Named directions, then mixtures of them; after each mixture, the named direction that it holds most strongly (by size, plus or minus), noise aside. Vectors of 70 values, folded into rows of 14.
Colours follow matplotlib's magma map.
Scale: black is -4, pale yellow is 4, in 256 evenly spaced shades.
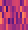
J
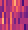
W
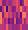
J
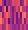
J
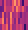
W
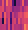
W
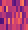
J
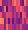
J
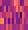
J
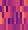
J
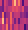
W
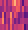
W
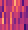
W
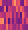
J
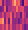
W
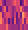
J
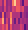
W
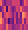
J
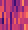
W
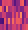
J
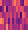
J
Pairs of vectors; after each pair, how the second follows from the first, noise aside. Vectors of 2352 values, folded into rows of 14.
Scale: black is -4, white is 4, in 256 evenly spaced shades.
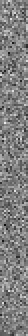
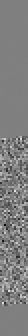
partly zeroed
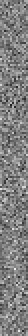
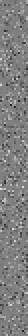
partly zeroed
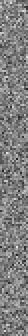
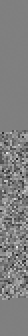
partly zeroed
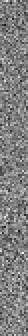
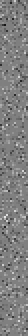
partly zeroed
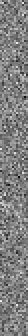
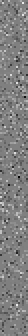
partly zeroed
